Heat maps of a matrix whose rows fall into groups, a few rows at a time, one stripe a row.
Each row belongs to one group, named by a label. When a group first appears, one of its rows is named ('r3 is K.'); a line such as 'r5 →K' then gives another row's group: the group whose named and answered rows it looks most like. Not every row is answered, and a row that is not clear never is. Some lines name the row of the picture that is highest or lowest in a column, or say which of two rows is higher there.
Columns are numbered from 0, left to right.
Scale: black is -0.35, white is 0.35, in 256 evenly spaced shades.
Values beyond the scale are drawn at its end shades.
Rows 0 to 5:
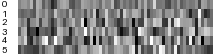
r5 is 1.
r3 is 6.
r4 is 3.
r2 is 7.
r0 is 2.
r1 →7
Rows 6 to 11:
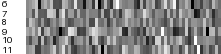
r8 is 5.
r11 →3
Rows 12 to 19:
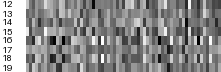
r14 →1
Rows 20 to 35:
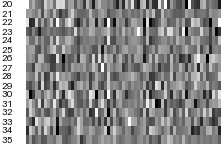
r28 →5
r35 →1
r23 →1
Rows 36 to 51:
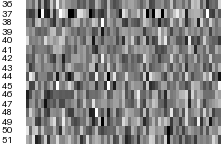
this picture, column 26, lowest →45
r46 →6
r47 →6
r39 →3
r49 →3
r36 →5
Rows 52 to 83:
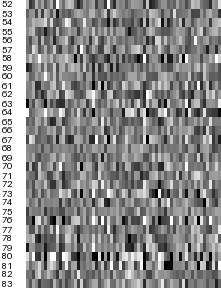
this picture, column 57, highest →61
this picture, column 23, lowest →80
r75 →6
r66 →7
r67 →5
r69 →3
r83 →1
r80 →3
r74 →7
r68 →7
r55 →6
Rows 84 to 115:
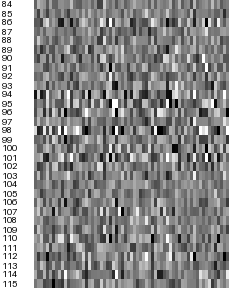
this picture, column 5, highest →98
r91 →3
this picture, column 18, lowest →94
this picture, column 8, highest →98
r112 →1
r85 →1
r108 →3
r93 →7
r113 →1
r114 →5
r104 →6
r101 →3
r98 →5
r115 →6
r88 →5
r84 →5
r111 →2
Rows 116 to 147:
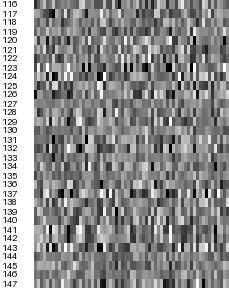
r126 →6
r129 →2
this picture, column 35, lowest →126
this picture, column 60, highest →132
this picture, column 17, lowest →131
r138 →5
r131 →6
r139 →5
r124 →5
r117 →6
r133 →6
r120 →1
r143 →5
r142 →2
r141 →2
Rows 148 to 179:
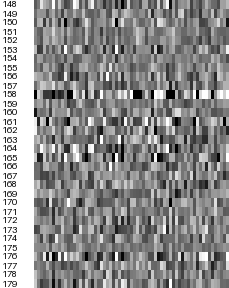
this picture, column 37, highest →161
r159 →2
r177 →6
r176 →5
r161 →1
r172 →7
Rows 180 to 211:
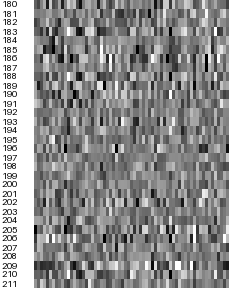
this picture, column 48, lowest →189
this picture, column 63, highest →206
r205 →6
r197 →5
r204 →2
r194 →2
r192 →7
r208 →3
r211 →1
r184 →6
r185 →6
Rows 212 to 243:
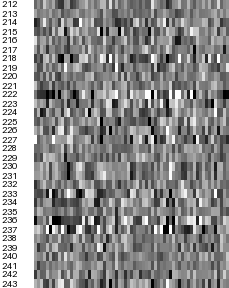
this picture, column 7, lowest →236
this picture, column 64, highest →219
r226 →3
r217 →1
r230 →2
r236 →6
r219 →5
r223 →7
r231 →2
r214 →7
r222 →1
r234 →6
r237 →2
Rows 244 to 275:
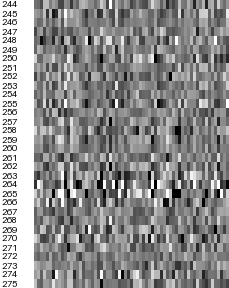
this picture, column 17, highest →248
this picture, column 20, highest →248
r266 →2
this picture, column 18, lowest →248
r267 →6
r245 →5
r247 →6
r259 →3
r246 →5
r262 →3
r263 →7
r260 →3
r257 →3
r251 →5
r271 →2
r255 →5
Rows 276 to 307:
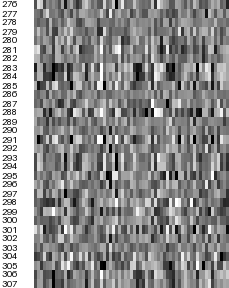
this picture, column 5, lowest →288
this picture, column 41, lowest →299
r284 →6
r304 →7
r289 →1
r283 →6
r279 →5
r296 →3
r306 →6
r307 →6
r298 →1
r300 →1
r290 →3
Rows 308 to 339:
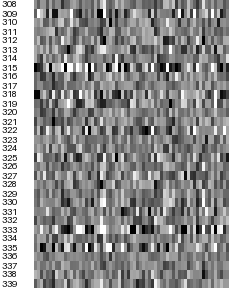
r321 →6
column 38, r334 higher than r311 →No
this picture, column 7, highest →333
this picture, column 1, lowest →318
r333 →2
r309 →5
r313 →2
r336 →3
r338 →7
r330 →2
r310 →3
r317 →6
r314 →5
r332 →6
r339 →6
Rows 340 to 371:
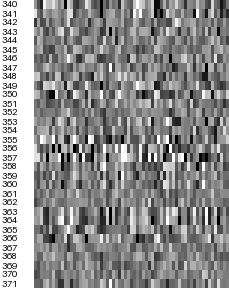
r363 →3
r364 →3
